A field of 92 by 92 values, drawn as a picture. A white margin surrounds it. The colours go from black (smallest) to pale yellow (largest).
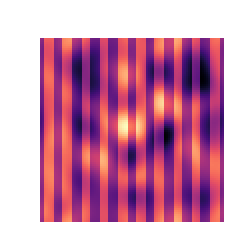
Stripes running up and down repeat 10 times from left to right. The ninth with the lowest average is the top right. Overall the values sit about 50% of the way up the scale. The ninth with the highest average is the centre.
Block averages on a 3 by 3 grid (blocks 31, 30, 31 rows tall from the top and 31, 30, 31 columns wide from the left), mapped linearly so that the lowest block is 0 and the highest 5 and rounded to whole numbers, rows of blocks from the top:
1 4 0 | 3 5 2 | 4 3 3
